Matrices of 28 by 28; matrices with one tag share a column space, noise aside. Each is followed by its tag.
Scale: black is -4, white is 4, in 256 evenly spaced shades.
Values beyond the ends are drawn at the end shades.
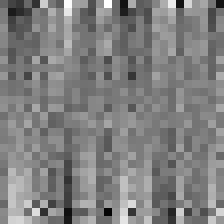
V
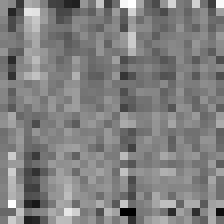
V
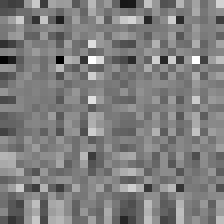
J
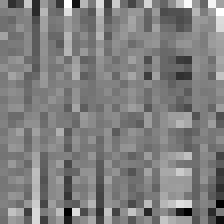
V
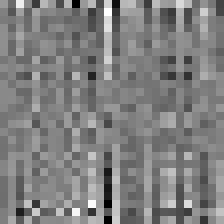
V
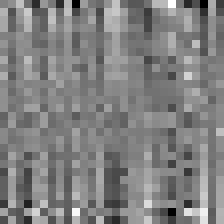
V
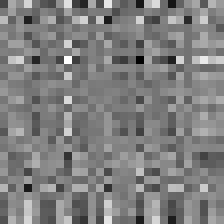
J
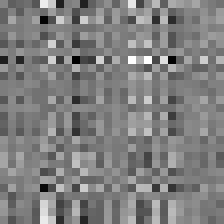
J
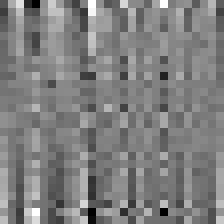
V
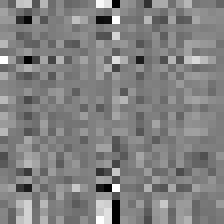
J
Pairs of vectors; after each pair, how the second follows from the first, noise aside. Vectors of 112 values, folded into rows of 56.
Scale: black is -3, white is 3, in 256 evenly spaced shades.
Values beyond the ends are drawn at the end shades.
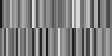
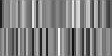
copied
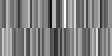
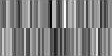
copied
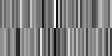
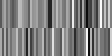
wrapped around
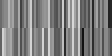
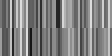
wrapped around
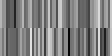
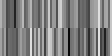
copied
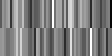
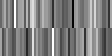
wrapped around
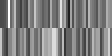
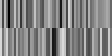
sign-scrambled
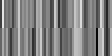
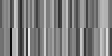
wrapped around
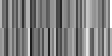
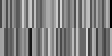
sign-scrambled
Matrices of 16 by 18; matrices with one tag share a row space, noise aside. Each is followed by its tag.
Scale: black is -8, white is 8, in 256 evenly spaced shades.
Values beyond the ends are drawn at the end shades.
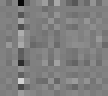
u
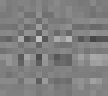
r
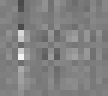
u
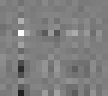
u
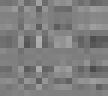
r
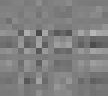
r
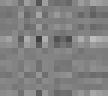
r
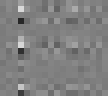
u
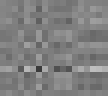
r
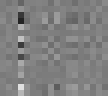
u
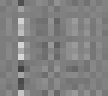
u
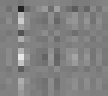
u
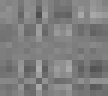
r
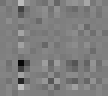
u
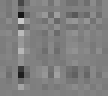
u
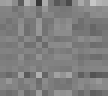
r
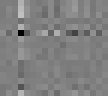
u
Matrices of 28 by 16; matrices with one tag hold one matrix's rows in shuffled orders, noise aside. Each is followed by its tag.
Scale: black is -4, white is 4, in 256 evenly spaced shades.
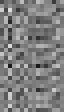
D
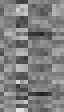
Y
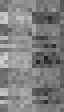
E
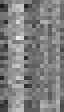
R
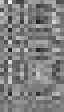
D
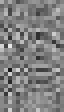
D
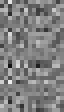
D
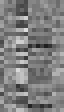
Y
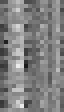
R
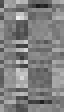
Y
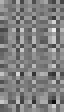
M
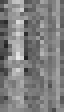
R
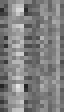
R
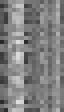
R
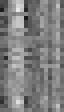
R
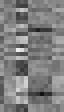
Y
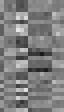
Y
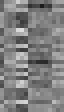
Y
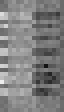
E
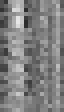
R
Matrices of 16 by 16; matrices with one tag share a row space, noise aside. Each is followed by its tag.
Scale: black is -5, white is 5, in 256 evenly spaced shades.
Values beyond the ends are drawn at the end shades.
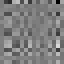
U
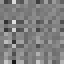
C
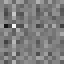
C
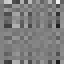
U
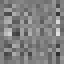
U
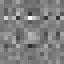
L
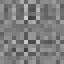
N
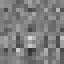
L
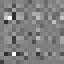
C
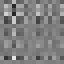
C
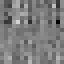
U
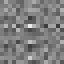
L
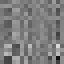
U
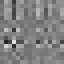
C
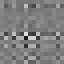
N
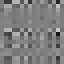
U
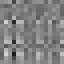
C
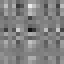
L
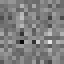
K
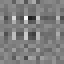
N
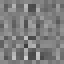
N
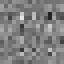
K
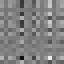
K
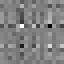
K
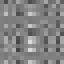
L
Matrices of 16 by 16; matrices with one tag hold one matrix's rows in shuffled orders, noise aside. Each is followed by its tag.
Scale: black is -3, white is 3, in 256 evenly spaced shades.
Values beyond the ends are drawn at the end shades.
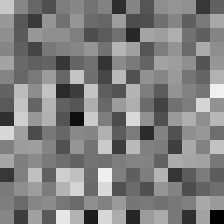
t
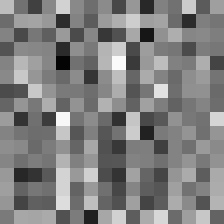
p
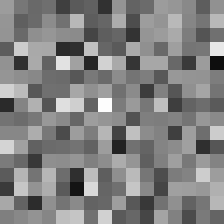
t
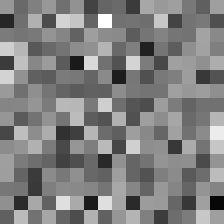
t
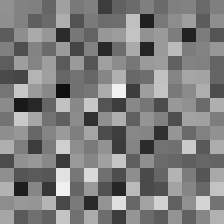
p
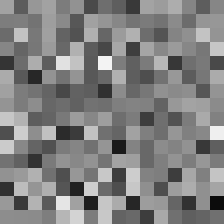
t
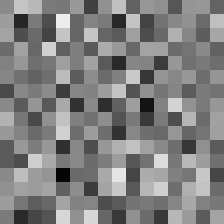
p
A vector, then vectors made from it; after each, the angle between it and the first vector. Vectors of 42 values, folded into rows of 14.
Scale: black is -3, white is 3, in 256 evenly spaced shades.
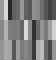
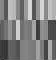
partly opposed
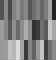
partly aligned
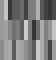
nearly parallel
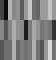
nearly opposite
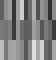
orthogonal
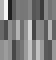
partly aligned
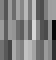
partly opposed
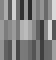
orthogonal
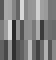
orthogonal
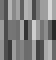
nearly opposite
